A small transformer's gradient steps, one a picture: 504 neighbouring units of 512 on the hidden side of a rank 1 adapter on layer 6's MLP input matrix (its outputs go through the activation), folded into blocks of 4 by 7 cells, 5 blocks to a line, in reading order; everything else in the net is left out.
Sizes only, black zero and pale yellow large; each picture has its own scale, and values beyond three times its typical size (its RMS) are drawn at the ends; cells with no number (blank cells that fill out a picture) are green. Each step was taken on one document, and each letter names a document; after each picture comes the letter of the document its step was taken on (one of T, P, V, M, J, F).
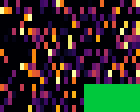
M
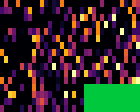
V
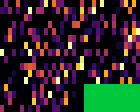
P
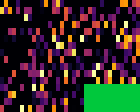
V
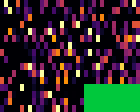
M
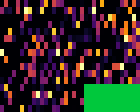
P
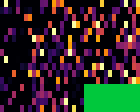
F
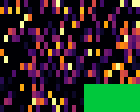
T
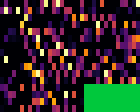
T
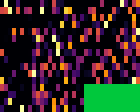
V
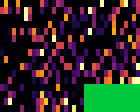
F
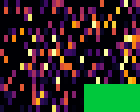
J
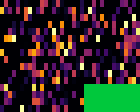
P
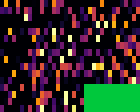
F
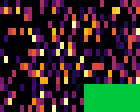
F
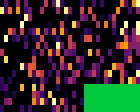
T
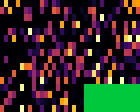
M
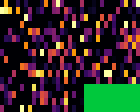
T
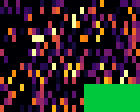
V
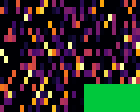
P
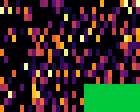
V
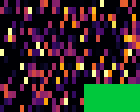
P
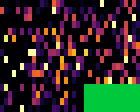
J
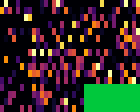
F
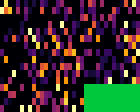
M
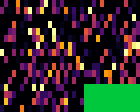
P
